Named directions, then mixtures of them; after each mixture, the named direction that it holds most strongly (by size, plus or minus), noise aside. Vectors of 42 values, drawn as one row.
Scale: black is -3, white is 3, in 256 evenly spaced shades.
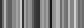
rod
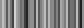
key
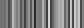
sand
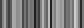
rod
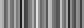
rod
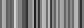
key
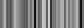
key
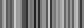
key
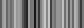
key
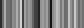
rod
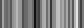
rod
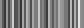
sand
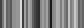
rod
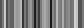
rod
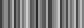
key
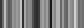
rod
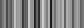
rod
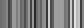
sand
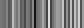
sand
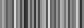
key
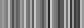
sand
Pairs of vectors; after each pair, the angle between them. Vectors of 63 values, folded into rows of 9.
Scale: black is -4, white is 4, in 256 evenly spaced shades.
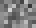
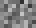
nearly parallel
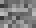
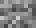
nearly opposite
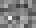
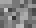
partly aligned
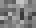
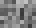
nearly parallel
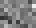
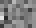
orthogonal
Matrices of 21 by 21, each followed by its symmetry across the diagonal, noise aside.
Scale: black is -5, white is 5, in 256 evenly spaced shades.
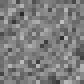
symmetric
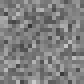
neither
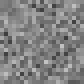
symmetric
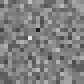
antisymmetric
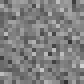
antisymmetric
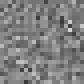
antisymmetric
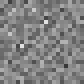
symmetric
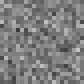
neither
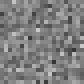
antisymmetric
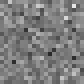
neither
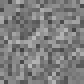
symmetric
